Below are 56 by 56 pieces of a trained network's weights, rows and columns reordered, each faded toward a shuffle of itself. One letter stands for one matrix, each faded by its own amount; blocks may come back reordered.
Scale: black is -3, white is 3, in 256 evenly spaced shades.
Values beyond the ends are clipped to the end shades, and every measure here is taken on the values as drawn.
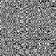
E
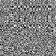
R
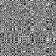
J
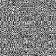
E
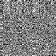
R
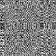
E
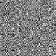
E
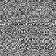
R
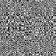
J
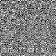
R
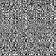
J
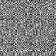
J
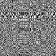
R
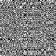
R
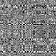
J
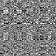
J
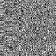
E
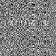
E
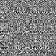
R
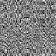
E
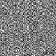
E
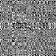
J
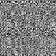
R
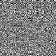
R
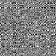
J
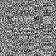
R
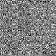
R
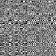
J
